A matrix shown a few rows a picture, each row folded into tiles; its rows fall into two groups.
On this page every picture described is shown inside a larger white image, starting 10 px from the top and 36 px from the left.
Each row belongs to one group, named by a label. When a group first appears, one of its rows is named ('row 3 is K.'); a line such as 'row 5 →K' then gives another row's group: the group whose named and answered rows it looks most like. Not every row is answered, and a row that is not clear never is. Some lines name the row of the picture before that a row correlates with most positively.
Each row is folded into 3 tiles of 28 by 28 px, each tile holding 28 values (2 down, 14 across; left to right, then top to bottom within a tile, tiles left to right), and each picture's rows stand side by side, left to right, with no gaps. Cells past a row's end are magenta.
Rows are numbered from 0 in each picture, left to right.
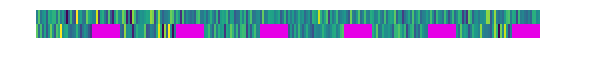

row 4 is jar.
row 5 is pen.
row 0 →jar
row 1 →pen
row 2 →jar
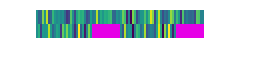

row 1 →pen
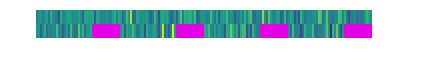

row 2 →jar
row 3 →pen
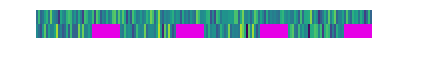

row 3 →jar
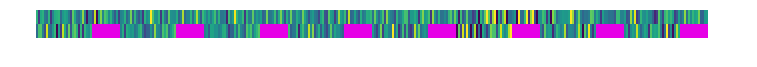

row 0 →jar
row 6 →pen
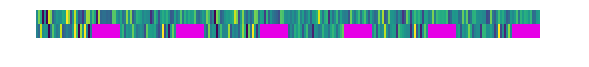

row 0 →pen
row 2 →pen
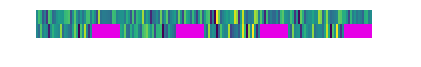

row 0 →pen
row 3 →pen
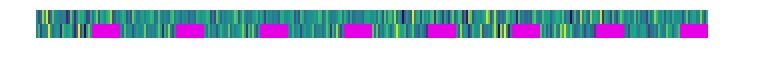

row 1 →pen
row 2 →pen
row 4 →jar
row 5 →pen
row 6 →jar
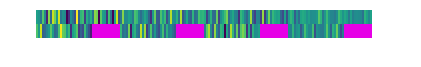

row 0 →jar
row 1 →jar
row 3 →pen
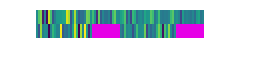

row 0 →pen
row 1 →pen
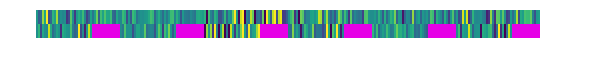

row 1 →pen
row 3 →pen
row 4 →jar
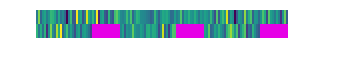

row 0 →jar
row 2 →jar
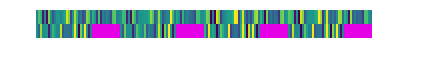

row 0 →pen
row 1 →pen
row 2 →pen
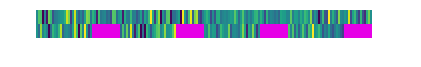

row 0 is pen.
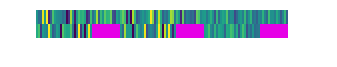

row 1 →pen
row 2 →jar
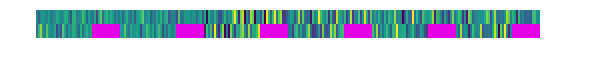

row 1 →jar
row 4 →jar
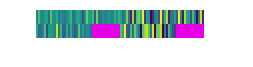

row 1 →jar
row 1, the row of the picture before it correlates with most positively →1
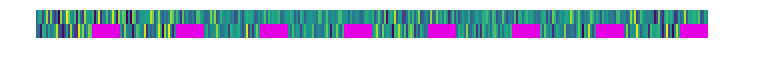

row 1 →pen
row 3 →pen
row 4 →jar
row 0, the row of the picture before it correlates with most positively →0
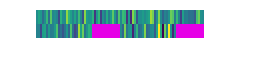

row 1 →pen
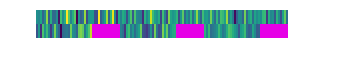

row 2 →jar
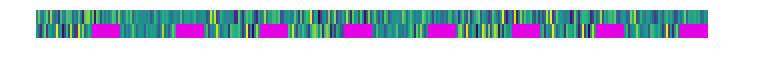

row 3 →jar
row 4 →pen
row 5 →jar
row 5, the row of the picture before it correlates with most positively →2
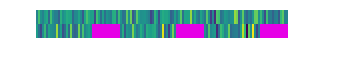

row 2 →pen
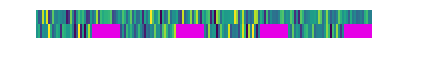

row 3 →pen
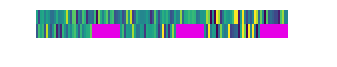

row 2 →pen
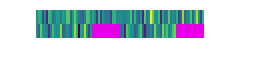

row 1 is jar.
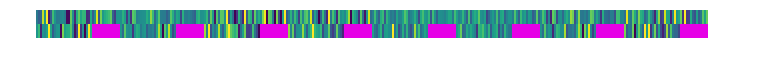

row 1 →pen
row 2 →jar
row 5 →jar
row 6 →pen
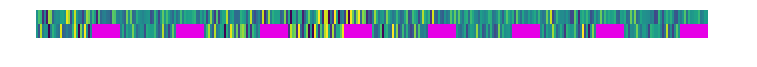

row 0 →pen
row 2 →jar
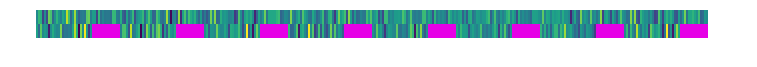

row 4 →pen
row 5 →pen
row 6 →jar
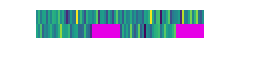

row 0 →jar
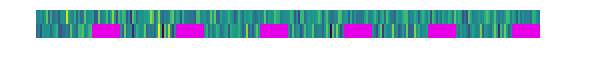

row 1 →pen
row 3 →pen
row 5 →pen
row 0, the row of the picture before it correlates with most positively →1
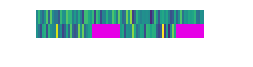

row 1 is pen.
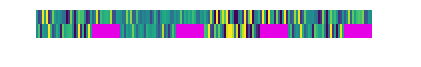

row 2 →jar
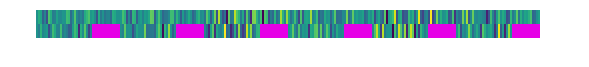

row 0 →pen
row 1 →pen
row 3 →jar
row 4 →jar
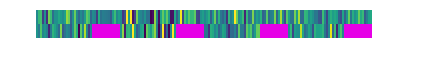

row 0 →pen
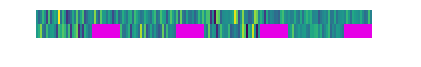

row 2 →pen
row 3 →jar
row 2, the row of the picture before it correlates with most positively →0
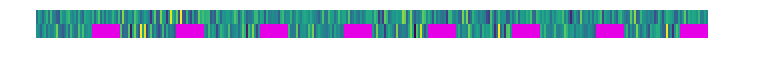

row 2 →pen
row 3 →jar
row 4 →pen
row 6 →jar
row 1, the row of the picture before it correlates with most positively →1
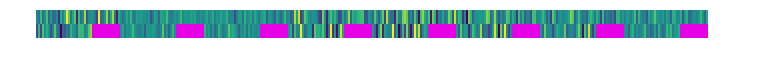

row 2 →jar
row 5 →pen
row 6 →pen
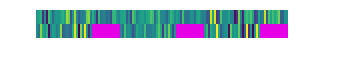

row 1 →pen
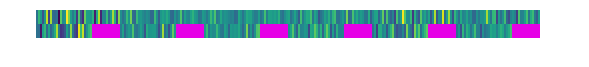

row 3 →jar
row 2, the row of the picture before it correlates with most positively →2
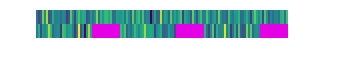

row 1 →jar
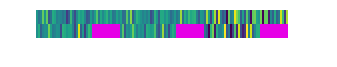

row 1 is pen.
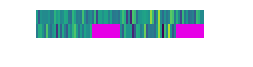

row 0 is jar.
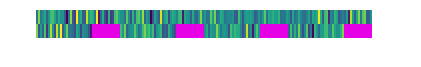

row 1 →jar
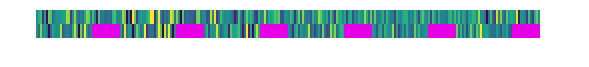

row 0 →pen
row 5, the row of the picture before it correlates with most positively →0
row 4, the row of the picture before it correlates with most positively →0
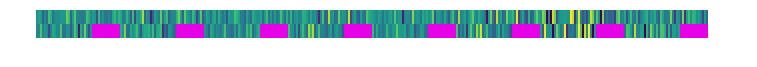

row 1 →jar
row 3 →jar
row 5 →jar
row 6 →pen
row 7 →jar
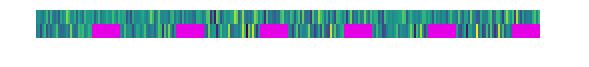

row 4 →pen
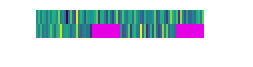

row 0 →jar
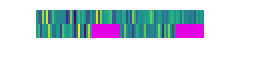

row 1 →pen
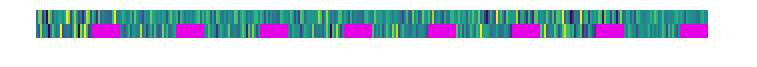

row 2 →pen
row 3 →pen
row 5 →jar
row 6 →jar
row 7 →pen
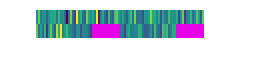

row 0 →jar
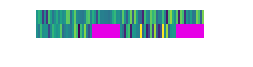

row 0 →pen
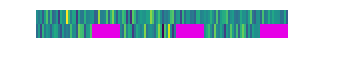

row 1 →pen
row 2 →jar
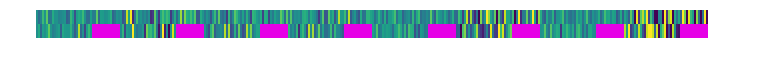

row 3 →jar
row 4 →jar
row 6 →jar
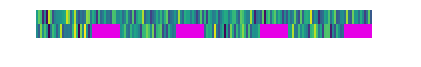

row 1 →jar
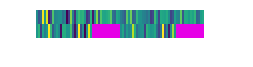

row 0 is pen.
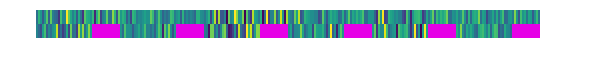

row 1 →pen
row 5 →jar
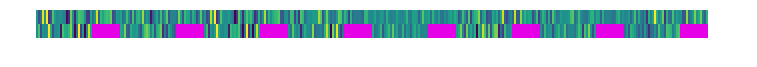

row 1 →jar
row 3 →pen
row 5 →jar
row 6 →pen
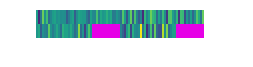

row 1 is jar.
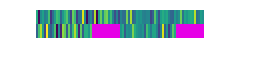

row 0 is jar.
